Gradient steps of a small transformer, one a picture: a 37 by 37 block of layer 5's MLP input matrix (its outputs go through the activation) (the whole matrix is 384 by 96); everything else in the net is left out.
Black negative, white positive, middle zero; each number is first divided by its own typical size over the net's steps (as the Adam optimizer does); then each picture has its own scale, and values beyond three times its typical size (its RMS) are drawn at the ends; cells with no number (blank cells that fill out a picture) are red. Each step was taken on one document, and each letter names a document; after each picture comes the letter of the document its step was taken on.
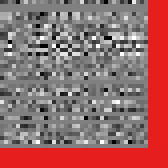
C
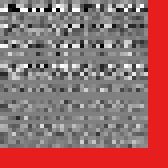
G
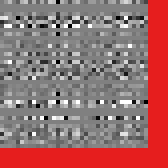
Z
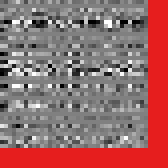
G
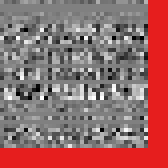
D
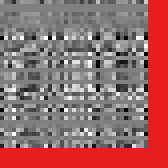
D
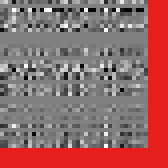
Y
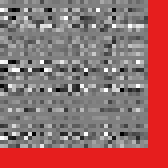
Y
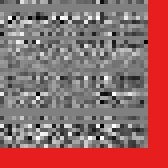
C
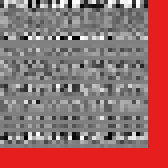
G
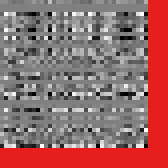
D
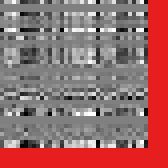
D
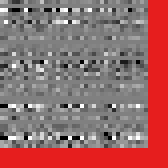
Y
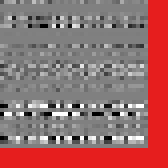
Z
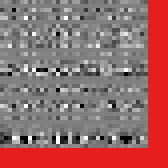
Y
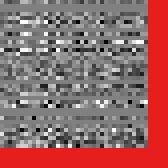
C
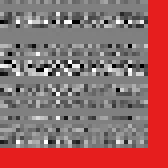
Z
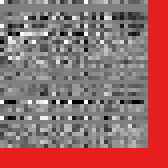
C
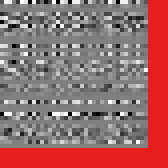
G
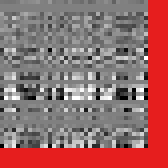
D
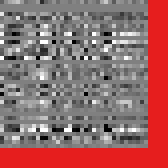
C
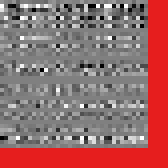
Z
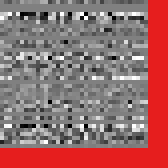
C
